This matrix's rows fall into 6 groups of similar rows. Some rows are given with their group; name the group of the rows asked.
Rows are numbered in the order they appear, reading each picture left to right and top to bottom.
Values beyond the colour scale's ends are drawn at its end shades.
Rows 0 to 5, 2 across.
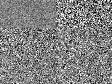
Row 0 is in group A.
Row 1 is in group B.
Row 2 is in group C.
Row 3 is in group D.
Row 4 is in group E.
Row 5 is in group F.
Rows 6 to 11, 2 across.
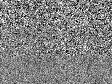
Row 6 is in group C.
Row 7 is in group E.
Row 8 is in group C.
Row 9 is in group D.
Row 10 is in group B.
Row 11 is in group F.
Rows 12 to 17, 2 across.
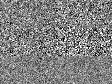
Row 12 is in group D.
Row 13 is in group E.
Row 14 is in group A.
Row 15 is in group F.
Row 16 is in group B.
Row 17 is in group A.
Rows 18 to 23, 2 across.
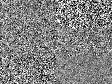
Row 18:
B
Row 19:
C
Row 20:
E
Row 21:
E
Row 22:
A
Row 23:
F
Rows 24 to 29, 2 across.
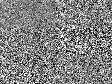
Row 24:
F
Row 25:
F
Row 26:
B
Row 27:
D
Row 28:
F
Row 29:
C
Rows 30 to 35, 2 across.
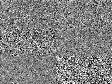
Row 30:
A
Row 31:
B
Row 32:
E
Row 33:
D
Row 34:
E
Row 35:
F
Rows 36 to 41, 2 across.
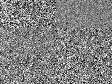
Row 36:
D
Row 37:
D
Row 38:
F
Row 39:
D
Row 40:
F
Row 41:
B
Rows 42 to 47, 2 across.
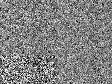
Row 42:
F
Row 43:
E
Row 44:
F
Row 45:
E
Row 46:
B
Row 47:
B
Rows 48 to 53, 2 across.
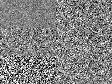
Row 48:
F
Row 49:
C
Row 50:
E
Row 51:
E
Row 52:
C
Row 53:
E
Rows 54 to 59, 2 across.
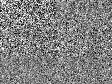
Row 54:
E
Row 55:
D
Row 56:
C
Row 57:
B
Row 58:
D
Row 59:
C
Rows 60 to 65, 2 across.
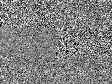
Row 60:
B
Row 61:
A
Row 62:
E
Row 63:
D
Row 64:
C
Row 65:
A
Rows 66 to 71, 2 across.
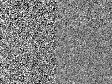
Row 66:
C
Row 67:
F
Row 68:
E
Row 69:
A
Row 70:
F
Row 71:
F
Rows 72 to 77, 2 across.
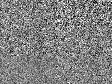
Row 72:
F
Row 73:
C
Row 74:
A
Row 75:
F
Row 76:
B
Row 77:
E
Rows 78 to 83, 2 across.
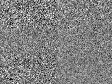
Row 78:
A
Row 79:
E
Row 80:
B
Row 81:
B
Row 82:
D
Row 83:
D
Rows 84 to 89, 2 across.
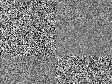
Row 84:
F
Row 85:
C
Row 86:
B
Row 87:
F
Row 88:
B
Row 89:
E
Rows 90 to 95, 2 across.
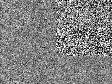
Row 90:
F
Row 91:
B
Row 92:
E
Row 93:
A
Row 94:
F
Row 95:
A
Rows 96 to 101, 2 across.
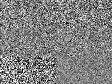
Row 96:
C
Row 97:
D
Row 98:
D
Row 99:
E
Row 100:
C
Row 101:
E
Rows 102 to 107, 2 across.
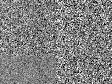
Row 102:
B
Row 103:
C
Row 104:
C
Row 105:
C
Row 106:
B
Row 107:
C
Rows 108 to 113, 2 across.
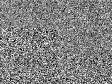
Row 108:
E
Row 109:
A
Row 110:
E
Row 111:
B
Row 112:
D
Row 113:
D
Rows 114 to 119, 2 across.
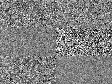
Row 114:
A
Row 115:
E
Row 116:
C
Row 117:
C
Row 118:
D
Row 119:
B
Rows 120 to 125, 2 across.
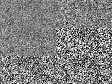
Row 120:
A
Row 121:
D
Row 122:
A
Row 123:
A
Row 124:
A
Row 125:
A
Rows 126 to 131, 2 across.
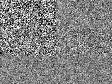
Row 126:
A
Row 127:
E
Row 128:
D
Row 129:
A
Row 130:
E
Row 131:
A
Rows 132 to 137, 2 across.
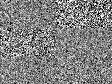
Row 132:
D
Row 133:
B
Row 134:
F
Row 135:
D
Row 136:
B
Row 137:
B
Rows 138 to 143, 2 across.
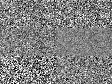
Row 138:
A
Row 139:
A
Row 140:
A
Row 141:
E
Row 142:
E
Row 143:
D
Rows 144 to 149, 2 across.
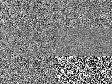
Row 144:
C
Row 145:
A
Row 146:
E
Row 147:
A
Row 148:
B
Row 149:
B
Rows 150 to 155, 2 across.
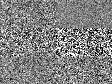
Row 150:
A
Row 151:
B
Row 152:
E
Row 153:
F
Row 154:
D
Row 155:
A
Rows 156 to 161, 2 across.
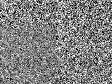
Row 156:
E
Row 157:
C
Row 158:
E
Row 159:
E
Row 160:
D
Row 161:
D
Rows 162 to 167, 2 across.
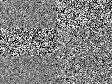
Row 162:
C
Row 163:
F
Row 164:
E
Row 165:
E
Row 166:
D
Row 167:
D
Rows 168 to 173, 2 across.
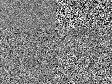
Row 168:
E
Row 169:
C
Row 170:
C
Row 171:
A
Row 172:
D
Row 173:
E
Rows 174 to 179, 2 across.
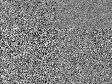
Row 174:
C
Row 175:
F
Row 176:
B
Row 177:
B
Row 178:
B
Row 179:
C
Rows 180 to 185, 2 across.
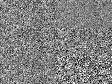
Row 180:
F
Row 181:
B
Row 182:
A
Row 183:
D
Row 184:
F
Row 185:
A
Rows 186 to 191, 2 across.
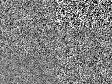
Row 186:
A
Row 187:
C
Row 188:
B
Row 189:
A
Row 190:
A
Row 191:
B
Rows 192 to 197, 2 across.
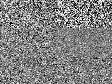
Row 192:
D
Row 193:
E
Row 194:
E
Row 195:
A
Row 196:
D
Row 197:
C
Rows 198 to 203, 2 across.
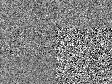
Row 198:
E
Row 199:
F
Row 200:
D
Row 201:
B
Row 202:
C
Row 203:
E
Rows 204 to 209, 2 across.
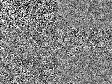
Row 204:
C
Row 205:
E
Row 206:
E
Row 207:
E
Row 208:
A
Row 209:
E
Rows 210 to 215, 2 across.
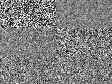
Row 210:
A
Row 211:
D
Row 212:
E
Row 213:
D
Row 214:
C
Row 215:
C
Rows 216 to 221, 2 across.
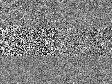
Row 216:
F
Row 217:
D
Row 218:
B
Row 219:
B
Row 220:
A
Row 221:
A
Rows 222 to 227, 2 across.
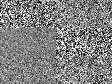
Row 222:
C
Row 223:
F
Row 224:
B
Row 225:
D
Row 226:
F
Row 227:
F
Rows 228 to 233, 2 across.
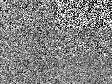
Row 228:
F
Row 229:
F
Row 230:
B
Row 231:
A
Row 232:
C
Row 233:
F
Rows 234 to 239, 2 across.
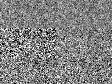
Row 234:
C
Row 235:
E
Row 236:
D
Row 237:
F
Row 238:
B
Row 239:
C
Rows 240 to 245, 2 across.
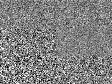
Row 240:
A
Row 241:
A
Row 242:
C
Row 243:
F
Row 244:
C
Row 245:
E
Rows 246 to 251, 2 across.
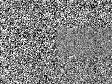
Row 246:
A
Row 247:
B
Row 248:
C
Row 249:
B
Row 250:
F
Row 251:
B
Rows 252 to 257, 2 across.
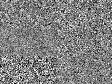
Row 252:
D
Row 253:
F
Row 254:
A
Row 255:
B
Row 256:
E
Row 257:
C
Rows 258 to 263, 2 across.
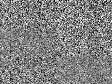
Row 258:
B
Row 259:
B
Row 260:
D
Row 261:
F
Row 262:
D
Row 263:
F
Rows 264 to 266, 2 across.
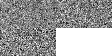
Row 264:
F
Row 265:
D
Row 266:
E
